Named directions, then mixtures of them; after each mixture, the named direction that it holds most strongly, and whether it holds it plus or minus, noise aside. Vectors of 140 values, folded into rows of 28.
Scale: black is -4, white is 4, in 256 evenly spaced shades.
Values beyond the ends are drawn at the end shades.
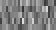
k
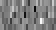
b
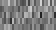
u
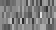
u, minus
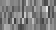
k, plus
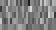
k, minus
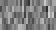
k, minus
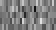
b, plus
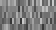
u, plus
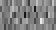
b, plus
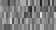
u, minus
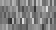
k, plus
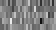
b, minus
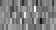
b, minus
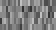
k, plus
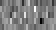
b, minus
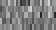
u, plus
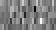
b, plus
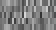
u, plus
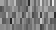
u, plus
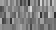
u, plus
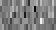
b, plus
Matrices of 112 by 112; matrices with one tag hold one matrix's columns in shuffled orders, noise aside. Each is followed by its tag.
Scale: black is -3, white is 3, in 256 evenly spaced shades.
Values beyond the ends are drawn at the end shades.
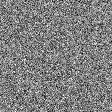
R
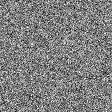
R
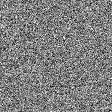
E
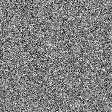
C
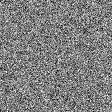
R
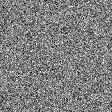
R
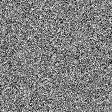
E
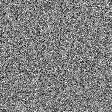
C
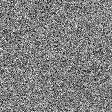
C
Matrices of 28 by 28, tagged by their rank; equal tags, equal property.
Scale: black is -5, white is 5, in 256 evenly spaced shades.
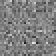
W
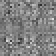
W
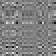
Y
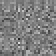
W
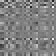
Y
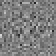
W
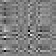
Y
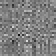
W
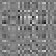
Y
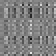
Y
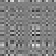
Y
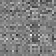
W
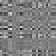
Y
